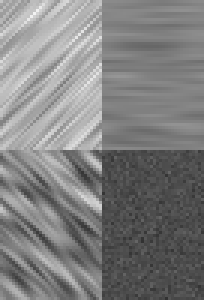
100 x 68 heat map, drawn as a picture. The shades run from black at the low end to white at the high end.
The table splits into 2 rows of 2 panels. Panel 1,1: high, slanting up to the right. Panel 1,2: middling, streaked across, faint in contrast. Panel 2,1: middling, slanting down to the right, strong in contrast. Panel 2,2: low, fine-grained, faint in contrast.
